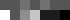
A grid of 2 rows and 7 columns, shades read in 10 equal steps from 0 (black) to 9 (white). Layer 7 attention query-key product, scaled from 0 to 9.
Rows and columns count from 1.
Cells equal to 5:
1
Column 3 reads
4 5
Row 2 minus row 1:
6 0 1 4 -3 -2 -3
